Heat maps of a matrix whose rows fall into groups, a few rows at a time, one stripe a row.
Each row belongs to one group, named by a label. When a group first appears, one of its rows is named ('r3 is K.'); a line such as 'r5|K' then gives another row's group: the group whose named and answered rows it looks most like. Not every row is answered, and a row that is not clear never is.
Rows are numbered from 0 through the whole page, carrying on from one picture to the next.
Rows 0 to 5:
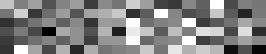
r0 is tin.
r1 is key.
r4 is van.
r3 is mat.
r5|mat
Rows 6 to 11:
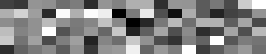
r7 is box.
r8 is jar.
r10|tin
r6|van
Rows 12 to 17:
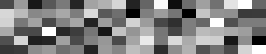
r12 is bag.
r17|van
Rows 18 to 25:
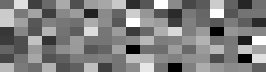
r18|key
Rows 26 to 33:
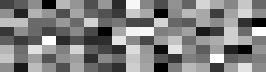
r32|tin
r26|mat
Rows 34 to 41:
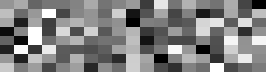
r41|tin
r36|jar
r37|mat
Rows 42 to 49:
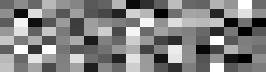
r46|tin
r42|jar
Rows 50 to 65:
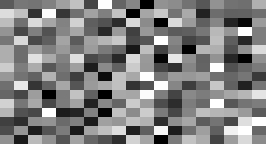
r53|jar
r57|tin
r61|tin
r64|bag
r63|van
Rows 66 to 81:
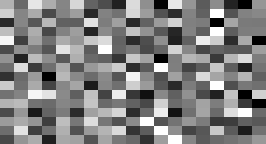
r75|tin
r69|tin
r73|key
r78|bag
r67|tin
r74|mat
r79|box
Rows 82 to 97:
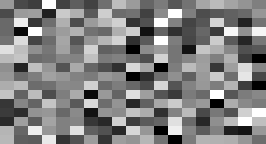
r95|jar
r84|key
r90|jar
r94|van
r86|key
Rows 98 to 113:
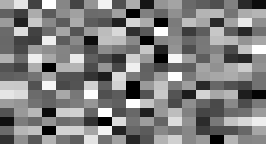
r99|jar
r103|van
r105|mat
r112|box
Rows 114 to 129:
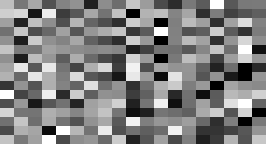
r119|jar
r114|tin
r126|jar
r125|bag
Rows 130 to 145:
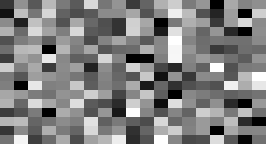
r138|van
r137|tin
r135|box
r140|box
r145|key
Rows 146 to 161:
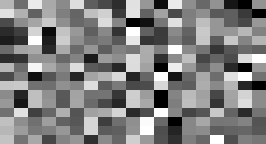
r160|box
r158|key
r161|tin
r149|mat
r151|box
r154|bag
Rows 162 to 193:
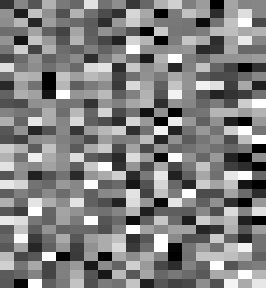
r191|tin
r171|mat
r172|box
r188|key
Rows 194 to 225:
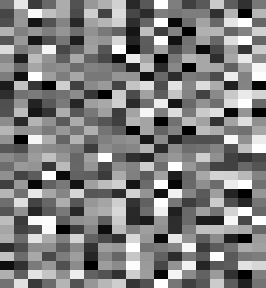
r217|bag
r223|van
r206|mat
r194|key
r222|tin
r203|mat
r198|bag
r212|box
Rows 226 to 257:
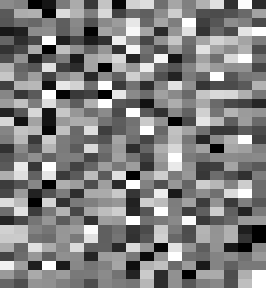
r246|mat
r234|tin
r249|key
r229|van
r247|bag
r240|box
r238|mat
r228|van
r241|jar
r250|van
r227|box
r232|bag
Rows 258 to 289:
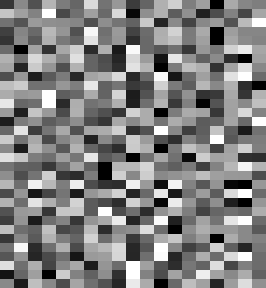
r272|key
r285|key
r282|bag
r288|mat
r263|mat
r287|tin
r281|box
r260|van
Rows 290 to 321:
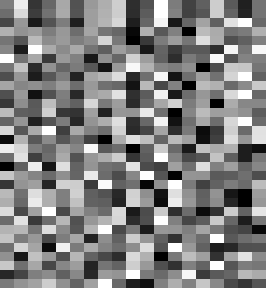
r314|key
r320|van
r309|box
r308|mat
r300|bag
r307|key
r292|bag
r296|tin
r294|jar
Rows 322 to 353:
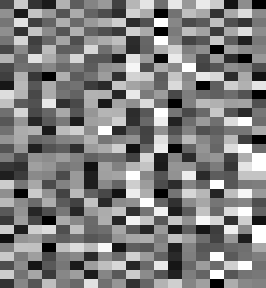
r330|mat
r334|key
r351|bag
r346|mat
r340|van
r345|bag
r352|tin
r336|box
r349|box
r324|key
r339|van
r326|key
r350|tin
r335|bag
